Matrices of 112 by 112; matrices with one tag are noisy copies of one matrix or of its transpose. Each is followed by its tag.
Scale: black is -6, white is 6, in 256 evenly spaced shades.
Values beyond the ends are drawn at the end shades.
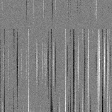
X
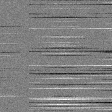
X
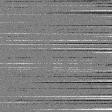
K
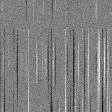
X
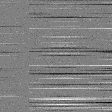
X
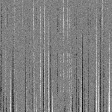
K
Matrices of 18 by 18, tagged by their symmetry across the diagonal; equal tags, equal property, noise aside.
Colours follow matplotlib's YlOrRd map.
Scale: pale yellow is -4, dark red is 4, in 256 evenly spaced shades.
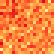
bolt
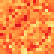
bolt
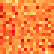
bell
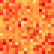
bolt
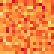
bell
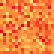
bell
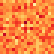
bell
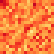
bolt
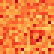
bolt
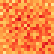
bolt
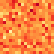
bell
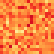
bell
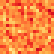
bell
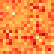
bolt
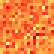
bolt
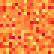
bell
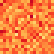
bolt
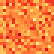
bell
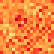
bolt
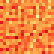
bell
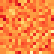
bolt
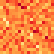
bell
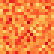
bell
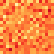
bolt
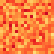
bolt
